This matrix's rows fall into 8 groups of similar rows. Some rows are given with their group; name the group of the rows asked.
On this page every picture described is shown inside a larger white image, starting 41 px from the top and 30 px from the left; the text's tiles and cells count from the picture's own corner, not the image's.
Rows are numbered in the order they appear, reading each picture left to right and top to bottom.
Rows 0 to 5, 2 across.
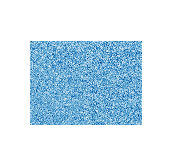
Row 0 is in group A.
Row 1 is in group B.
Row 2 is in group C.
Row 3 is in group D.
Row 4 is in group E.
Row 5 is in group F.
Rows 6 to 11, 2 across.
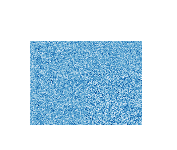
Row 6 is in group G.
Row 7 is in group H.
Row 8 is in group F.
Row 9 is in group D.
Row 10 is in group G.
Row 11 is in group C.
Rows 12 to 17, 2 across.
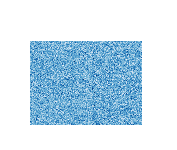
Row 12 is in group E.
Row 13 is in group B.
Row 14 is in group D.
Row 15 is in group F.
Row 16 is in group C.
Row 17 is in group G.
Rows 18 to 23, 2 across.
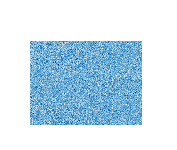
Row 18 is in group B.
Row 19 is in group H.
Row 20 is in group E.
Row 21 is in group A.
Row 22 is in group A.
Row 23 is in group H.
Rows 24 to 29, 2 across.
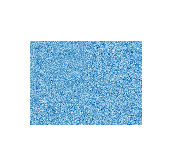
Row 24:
G
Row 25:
C
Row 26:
F
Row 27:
D
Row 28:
H
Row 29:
C
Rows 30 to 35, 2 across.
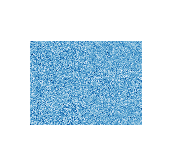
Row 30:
D
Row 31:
F
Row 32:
G
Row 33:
E
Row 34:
D
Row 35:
E
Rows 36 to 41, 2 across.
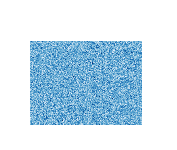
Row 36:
A
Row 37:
C
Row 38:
D
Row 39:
G
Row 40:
B
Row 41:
G
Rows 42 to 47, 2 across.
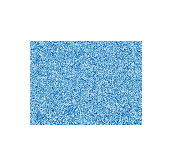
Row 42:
F
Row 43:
D
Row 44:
E
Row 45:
A
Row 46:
G
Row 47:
D
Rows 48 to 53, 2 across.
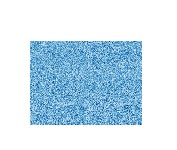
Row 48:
H
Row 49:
G
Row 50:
A
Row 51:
A
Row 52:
B
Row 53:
B
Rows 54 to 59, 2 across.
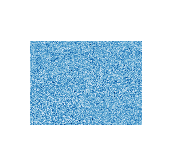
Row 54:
G
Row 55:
D
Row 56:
H
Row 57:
B
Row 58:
A
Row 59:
C
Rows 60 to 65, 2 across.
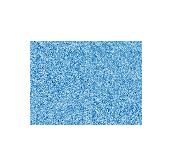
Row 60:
F
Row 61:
F
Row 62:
H
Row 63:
A
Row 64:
B
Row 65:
F
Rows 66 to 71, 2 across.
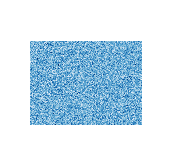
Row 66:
B
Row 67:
C
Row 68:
A
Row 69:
D
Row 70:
C
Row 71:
B
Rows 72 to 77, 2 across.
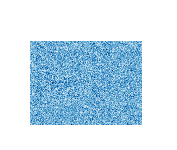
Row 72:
F
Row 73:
F
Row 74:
G
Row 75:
G
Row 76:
E
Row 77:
C
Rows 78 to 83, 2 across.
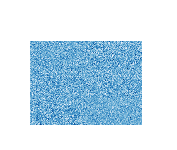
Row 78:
D
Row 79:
E
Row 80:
H
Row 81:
A
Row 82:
G
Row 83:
E
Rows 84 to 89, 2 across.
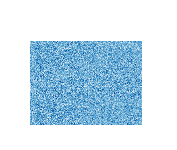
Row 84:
G
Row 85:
A
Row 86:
B
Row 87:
B
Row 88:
G
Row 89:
C
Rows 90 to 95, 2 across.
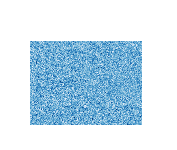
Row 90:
C
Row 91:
F
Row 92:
G
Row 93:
H
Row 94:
E
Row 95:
C
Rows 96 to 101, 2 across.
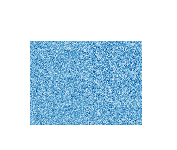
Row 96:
E
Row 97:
F
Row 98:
C
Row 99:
F
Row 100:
G
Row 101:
A
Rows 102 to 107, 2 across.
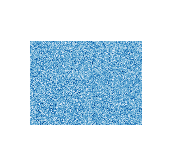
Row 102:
E
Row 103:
C
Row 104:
A
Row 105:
F
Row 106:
F
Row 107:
G
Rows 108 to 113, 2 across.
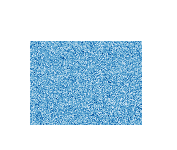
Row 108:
D
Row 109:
H
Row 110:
D
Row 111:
H
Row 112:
G
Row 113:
E
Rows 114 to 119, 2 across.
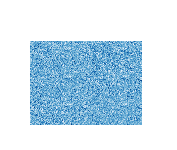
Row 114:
E
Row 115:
G
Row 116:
E
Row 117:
E
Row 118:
E
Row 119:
E
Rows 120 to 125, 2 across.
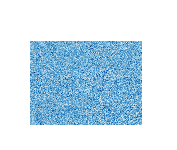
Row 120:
F
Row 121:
E
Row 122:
D
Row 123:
B
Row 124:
G
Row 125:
H
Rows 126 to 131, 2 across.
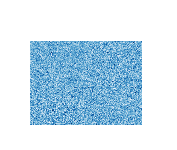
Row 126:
F
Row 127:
B
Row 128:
C
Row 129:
C
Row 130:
A
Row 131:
E
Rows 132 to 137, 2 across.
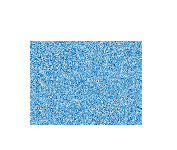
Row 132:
D
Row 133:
B
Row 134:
F
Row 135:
E
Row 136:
F
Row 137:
E
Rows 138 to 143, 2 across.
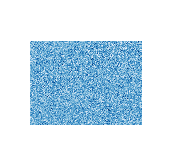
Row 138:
B
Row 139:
E
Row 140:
H
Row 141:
D
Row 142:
F
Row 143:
H
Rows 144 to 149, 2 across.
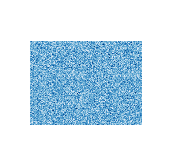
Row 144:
A
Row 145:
C
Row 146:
A
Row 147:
A
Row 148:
A
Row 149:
H
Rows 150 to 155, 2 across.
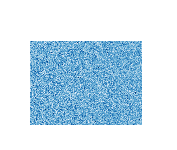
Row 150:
B
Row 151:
F
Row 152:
H
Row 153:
A
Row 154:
C
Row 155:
H
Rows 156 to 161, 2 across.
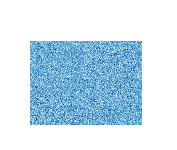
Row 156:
F
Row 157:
B
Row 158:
E
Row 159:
C
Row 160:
C
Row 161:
H
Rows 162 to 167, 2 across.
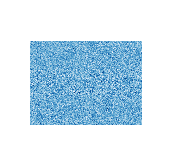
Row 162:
D
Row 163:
H
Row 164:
A
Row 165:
C
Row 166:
G
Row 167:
F
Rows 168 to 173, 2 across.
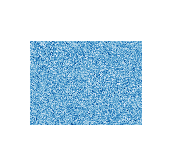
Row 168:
F
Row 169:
H
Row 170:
A
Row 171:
B
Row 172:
C
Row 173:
A
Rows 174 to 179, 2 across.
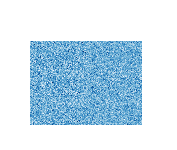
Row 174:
D
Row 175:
F
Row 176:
A
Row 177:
E
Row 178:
A
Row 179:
C
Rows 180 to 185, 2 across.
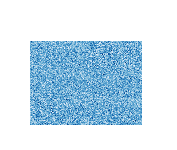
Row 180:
A
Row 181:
H
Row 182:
A
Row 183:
D
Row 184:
F
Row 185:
A
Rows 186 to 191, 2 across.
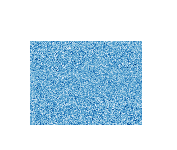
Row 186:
E
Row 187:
A
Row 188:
G
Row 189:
H
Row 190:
G
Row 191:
C
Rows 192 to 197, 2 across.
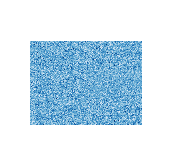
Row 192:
D
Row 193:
B
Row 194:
D
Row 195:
A
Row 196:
G
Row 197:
B
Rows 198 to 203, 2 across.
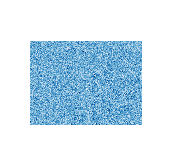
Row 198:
D
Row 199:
A
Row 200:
A
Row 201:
F
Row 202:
C
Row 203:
G
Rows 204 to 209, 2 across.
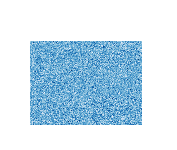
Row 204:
G
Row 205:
E
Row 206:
H
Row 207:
E
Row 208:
A
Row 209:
G
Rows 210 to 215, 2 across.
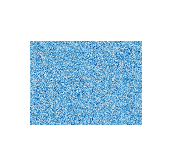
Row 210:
F
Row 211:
D
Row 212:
B
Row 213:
C
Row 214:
C
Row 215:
C
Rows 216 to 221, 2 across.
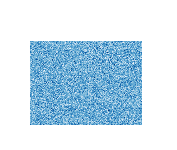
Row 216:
E
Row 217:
B
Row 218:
H
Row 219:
G
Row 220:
G
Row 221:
A
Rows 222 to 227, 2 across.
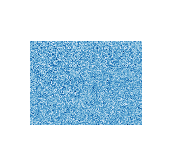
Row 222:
A
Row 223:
A
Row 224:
F
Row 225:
G
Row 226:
A
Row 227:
E
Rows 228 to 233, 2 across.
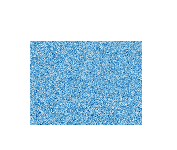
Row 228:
H
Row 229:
B
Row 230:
C
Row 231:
D
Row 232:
F
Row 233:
E
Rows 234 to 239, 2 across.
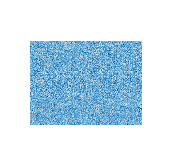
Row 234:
E
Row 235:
H
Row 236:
H
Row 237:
H
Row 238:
G
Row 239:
E
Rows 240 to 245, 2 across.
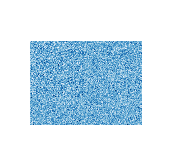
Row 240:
B
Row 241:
G
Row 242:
B
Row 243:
E
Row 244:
A
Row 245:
E
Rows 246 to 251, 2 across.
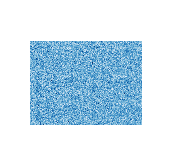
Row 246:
E
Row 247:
C
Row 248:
G
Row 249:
G
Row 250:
G
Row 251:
F
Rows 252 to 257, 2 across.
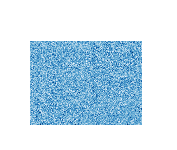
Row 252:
A
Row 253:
F
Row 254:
A
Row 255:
G
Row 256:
F
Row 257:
E
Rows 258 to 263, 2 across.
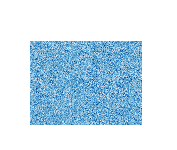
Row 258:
E
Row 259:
G
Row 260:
F
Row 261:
D
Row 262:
E
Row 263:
D
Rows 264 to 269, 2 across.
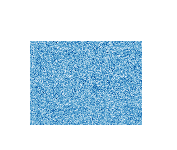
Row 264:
G
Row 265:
B
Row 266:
E
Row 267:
G
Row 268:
G
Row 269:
C
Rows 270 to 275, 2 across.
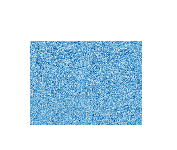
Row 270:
G
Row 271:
G
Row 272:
A
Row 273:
H
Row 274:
A
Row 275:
B
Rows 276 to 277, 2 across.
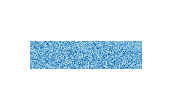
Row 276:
C
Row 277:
A
